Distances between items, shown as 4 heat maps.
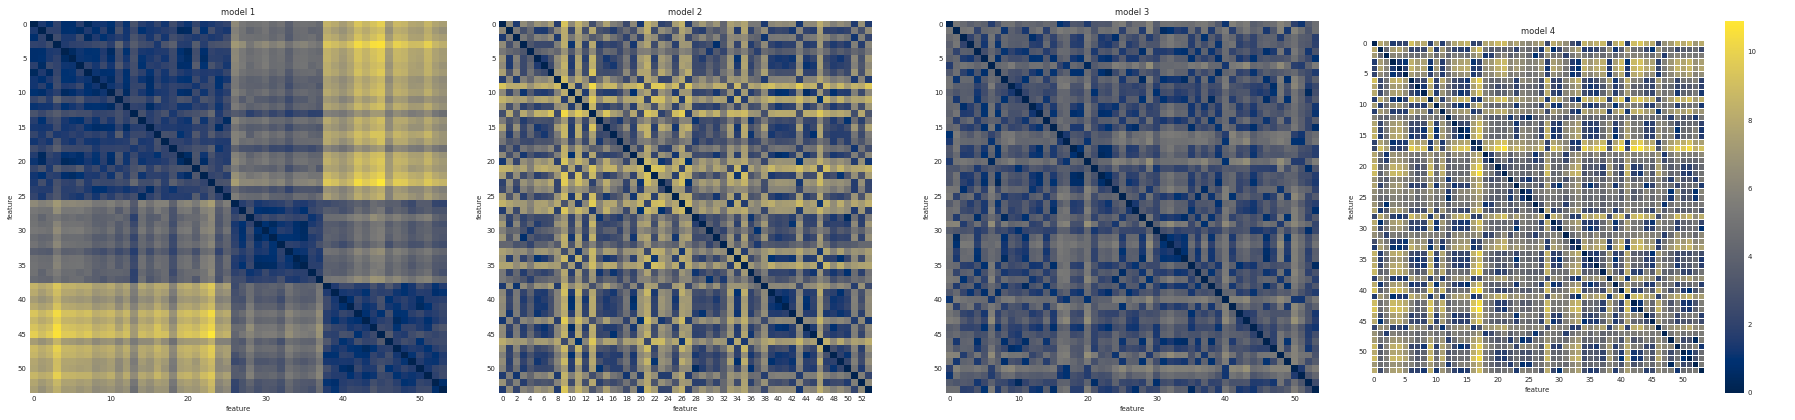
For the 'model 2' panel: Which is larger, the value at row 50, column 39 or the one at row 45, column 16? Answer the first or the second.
the first
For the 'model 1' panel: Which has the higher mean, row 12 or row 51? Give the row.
51
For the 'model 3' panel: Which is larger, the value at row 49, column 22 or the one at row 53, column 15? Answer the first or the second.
the first
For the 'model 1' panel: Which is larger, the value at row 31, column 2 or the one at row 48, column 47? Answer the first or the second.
the first
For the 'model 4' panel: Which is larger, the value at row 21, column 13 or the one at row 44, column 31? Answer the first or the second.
the second
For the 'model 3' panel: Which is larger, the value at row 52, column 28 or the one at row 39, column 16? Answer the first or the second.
the second
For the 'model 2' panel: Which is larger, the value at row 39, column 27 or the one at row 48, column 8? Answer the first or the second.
the first
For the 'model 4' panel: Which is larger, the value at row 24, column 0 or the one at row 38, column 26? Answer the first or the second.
the first
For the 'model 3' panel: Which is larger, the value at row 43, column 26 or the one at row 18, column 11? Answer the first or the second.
the second
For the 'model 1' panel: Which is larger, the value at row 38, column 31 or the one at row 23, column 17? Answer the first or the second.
the first
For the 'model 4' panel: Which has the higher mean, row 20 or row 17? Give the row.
17
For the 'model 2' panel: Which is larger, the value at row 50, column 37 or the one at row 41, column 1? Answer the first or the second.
the first
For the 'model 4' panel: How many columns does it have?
54
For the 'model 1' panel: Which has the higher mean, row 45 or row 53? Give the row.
45
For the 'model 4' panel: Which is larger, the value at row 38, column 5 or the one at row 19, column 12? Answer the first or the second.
the second
